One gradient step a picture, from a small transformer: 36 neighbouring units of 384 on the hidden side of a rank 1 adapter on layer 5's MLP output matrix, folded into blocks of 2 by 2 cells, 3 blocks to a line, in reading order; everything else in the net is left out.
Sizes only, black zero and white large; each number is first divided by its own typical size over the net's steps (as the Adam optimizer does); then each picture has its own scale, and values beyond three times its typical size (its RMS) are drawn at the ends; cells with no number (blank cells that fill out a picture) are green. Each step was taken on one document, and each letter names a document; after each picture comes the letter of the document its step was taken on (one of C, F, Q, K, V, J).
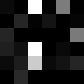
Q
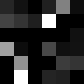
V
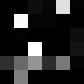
Q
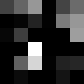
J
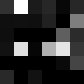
V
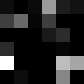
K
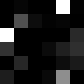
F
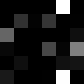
F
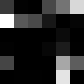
K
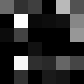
J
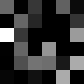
J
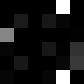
F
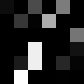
Q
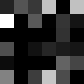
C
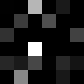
Q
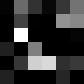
J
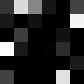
C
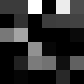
J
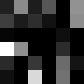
C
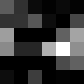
V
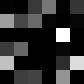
K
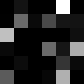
F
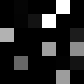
F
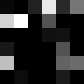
K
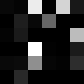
Q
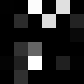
Q
